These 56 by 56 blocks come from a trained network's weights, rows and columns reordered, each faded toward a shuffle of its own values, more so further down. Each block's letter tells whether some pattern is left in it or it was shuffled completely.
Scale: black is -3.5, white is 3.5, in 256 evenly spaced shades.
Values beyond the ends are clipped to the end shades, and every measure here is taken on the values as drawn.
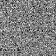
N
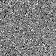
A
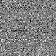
N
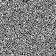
A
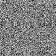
N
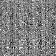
N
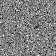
A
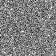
A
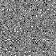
N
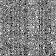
N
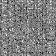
N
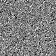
A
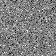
A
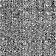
N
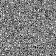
N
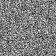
A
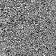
N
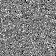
A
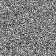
N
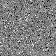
A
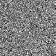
N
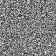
N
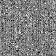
N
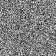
N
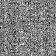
N
